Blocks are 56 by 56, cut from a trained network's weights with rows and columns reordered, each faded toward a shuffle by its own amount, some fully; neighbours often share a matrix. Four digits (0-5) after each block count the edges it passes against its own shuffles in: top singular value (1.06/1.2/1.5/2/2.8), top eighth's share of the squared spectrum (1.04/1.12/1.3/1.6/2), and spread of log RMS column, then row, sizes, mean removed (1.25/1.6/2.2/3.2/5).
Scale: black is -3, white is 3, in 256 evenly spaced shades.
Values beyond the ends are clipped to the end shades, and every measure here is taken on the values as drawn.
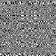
4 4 1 3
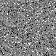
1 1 0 0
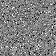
1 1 0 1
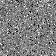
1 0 0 0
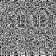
4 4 1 2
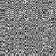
4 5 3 2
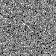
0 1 0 0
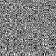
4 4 1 2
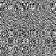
4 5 2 2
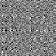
4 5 2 2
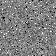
0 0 0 0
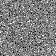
0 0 0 0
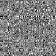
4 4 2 2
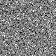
1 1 0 0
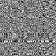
4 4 2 2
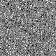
0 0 0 0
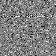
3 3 0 2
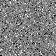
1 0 0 0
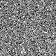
0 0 0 0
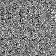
2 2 0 0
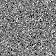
1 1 0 0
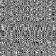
4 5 3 3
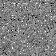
2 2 0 1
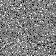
2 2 0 1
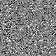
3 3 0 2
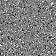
1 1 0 0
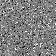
1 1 0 0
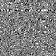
3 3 0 2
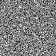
2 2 0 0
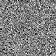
3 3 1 1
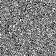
1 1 0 0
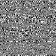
3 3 0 3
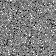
1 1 0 0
